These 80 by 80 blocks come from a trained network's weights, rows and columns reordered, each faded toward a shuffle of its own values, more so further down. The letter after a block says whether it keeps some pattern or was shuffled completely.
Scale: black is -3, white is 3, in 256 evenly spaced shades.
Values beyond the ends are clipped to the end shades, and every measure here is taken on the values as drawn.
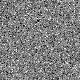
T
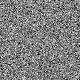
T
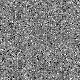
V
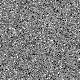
T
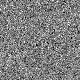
T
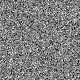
T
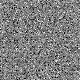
V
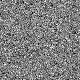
T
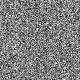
V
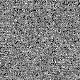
V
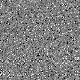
V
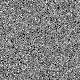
T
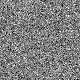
T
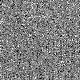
V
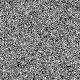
T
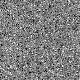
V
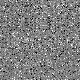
V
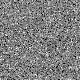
T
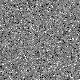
T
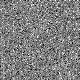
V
